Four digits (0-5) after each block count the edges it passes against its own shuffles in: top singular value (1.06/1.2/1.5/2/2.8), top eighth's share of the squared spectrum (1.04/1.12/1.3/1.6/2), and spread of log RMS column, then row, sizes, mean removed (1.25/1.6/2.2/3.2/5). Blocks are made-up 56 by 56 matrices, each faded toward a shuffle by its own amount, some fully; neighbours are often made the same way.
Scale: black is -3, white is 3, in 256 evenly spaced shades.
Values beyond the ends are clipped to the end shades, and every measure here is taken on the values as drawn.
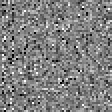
1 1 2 0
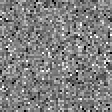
0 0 0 0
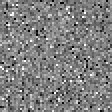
0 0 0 0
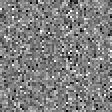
0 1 2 0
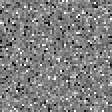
0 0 0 0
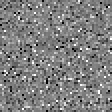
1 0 0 0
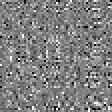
4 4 3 2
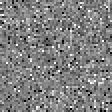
2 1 0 0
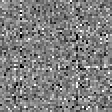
1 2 2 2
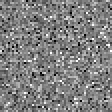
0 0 0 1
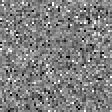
0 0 0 0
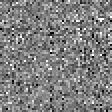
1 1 2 1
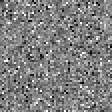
0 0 1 0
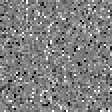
1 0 0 0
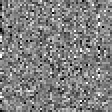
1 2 3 0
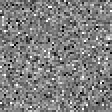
0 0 0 0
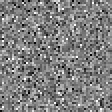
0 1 2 0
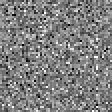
0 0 2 0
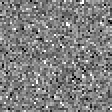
0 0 0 0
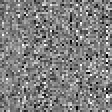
1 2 3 0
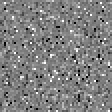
1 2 1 0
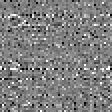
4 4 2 3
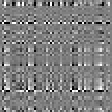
5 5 3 4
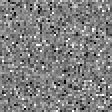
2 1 0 0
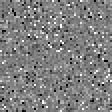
1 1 0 0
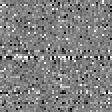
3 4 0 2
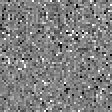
2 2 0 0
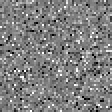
2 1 0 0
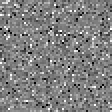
2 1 0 0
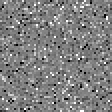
1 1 0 0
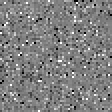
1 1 0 0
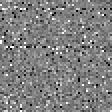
3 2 0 1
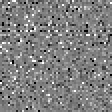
3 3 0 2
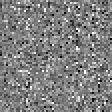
1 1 2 0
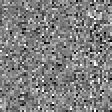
1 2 2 0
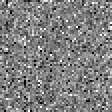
0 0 1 0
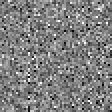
1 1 2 0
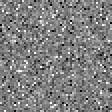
0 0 0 0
